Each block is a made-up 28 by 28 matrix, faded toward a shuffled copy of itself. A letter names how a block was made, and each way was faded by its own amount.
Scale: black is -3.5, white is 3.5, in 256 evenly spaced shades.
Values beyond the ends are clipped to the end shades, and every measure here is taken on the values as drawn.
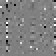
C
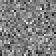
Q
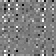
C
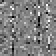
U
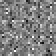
Q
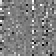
U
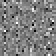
U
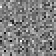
Q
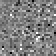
Q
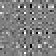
C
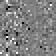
U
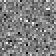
Q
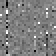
U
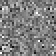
Q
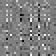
C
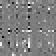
C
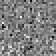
Q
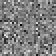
Q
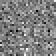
Q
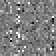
U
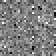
U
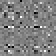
C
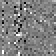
U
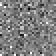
Q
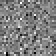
Q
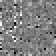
U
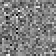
Q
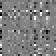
C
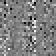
U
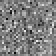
Q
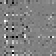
C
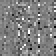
U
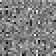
Q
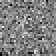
Q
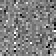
U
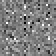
U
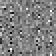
U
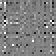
C
